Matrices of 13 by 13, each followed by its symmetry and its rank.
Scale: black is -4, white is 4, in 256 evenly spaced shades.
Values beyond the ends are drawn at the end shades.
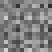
antisymmetric, rank two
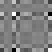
symmetric, rank one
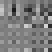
neither, rank two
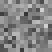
neither, full rank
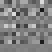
neither, rank two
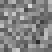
neither, full rank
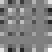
symmetric, rank one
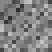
symmetric, full rank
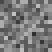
symmetric, full rank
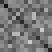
symmetric, full rank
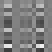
neither, rank one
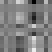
neither, rank one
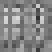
neither, rank two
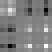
symmetric, rank one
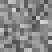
neither, full rank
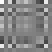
symmetric, rank one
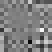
antisymmetric, rank two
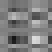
neither, rank one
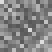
symmetric, full rank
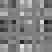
antisymmetric, rank two
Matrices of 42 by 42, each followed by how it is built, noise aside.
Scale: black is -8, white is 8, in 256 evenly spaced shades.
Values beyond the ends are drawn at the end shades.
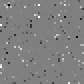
sparse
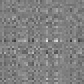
low rank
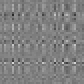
low rank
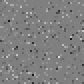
sparse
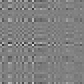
low rank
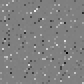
sparse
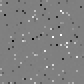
sparse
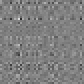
low rank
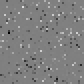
sparse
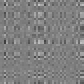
low rank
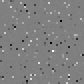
sparse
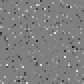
sparse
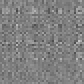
low rank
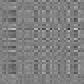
low rank
